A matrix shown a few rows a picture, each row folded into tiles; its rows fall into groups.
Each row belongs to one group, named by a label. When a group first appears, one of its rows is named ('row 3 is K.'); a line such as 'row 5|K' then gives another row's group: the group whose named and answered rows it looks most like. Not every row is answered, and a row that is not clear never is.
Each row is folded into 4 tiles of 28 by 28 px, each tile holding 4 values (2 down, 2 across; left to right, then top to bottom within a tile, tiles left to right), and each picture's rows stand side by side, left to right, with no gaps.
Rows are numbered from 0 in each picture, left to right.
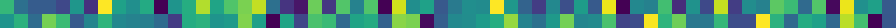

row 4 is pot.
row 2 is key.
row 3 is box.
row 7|box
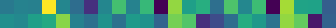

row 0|pot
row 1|box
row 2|box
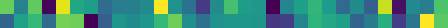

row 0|box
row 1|pot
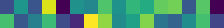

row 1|key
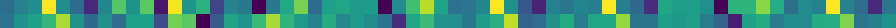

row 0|pot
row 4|pot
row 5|pot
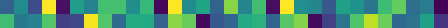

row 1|box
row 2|box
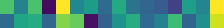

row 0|box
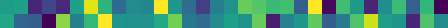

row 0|key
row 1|pot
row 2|key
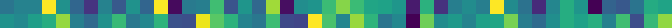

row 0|pot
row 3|key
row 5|key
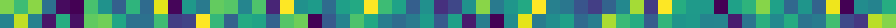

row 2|box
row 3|key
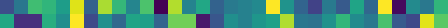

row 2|pot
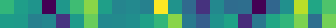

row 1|pot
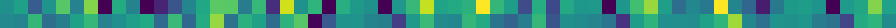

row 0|key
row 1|key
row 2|box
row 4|key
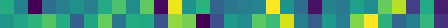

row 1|box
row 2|pot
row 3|key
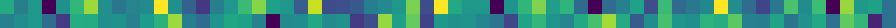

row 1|pot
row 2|key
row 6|pot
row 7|box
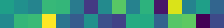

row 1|box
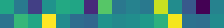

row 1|pot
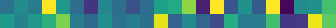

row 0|pot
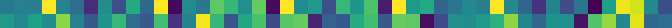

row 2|box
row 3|box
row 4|pot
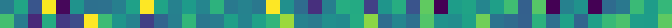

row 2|pot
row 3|key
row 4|key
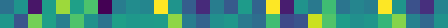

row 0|key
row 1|pot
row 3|pot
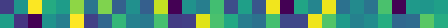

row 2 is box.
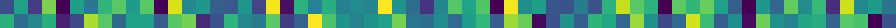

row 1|box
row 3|pot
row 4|box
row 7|box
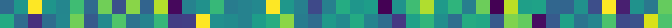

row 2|pot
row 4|box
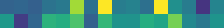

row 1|pot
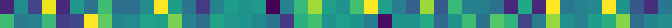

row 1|pot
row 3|key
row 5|pot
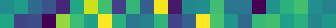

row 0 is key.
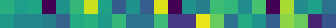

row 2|box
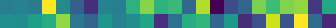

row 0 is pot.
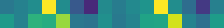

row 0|pot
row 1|pot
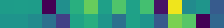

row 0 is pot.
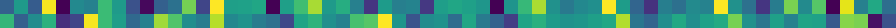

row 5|pot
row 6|pot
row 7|box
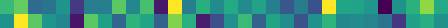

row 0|key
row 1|box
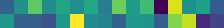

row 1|box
